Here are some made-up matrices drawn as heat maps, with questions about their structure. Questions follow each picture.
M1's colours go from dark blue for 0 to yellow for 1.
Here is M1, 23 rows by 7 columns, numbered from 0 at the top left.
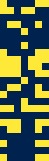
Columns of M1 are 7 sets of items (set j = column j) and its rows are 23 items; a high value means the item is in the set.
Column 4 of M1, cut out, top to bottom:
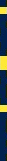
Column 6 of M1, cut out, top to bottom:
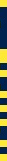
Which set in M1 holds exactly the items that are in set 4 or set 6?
0
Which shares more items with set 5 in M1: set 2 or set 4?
set 2
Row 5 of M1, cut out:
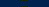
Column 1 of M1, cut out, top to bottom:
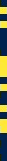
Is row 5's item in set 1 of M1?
no
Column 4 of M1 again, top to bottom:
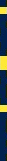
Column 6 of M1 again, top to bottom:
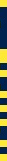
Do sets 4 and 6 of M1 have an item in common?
yes
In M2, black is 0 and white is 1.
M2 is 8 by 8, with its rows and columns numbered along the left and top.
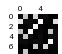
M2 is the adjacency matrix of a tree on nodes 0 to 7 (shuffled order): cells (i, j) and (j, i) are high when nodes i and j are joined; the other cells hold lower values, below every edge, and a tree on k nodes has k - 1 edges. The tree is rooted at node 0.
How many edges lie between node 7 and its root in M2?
2
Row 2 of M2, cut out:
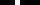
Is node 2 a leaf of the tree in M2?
yes
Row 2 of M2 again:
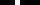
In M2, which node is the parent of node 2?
3
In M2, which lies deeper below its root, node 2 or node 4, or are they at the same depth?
the same depth
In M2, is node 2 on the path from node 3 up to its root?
no
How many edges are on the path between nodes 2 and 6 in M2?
2
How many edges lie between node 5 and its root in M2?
3
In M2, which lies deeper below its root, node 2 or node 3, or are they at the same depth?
node 2
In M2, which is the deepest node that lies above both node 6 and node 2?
3
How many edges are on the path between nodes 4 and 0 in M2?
2
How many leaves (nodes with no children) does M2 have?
4
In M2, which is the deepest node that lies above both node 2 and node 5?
3
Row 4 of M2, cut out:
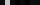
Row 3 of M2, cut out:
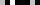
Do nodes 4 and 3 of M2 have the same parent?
no
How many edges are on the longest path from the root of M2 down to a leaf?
3
